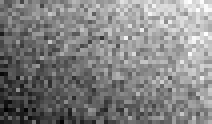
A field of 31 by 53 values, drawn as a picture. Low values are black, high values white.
Ninth with the lowest average: bottom left. Stripes: none. Average level on the scale: 50%. Mirror symmetry: none. Ninth with the highest average: top right. Slope: up to the top right. Grain: fine. Odd rows or columns: none.
